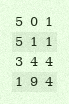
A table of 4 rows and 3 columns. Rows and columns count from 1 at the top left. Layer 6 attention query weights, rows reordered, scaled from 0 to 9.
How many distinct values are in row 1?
3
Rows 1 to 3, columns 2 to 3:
0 1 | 1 1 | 4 4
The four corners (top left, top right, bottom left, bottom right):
5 1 1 4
